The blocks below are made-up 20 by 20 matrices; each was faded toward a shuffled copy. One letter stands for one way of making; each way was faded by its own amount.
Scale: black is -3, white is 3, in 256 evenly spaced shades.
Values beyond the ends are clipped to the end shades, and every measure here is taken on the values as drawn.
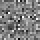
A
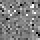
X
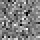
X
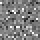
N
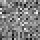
A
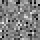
A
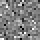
X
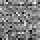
A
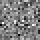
N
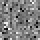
N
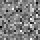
A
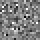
X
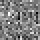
A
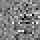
N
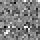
N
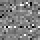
N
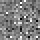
X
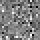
X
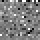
N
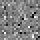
X
